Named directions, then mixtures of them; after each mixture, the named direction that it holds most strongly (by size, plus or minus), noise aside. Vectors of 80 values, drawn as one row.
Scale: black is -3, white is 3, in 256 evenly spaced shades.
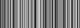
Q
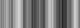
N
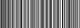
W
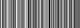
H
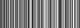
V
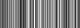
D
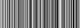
V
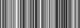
D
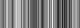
N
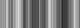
N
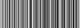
V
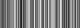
D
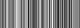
H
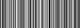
H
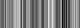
N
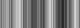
N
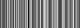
V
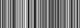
Q
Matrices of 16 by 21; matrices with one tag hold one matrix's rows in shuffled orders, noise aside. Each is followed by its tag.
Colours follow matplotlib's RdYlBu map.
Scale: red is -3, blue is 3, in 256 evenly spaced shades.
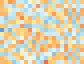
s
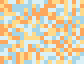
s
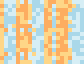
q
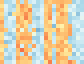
q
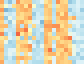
q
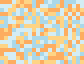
s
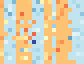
q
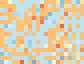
s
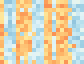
q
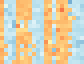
q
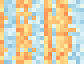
q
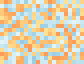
s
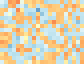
s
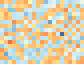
s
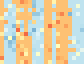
q
